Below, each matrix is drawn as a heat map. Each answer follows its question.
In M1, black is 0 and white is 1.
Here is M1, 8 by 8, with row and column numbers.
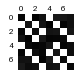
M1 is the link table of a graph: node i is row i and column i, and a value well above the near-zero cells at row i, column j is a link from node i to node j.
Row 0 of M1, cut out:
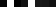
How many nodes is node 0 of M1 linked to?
2
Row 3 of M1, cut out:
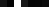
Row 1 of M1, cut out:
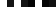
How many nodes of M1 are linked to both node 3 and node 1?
1
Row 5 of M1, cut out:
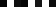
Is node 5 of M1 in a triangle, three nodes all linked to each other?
no
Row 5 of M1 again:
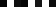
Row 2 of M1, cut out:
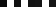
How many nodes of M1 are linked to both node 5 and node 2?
2
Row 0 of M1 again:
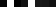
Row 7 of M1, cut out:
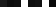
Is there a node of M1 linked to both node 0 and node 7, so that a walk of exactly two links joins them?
no
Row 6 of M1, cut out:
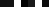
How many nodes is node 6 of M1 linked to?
3
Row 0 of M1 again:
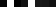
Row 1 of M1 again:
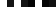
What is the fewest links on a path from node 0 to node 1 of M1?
1
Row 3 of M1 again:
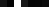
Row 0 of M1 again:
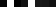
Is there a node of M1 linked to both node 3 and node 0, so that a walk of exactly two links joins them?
no
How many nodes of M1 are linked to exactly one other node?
0
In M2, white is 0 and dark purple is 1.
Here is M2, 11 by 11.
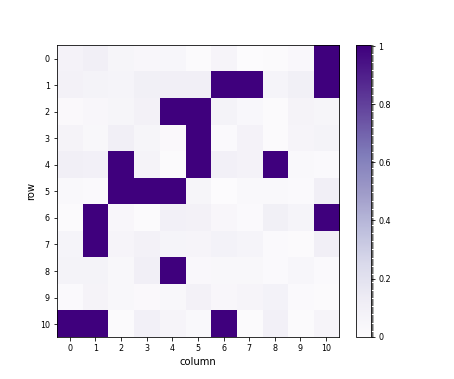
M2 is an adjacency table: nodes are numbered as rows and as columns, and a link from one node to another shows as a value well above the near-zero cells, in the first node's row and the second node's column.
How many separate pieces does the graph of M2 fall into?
3
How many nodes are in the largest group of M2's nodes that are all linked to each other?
3
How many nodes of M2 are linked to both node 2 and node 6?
0
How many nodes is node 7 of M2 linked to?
1
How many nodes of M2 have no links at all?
1
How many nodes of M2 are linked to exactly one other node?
4
